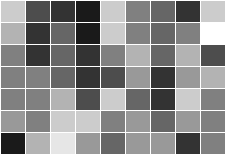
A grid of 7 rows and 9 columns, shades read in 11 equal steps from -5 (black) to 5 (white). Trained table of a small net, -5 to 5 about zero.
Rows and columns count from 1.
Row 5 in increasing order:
-3 -2 -1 0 0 0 2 3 3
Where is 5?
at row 2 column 9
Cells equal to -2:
4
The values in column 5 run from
-2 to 3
